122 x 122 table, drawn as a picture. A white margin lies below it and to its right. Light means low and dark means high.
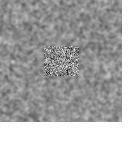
Grain: blotchy. Slope: none. Stripes: none. Roughest part: centre. Odd patch: rougher, in the centre. Mirror symmetry: none. Histogram: heavy tails on both sides. Seam: none.
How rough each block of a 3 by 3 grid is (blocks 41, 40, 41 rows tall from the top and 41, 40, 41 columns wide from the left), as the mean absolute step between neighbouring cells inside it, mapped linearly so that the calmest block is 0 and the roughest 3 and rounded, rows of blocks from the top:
0 0 0 | 0 3 0 | 0 0 0
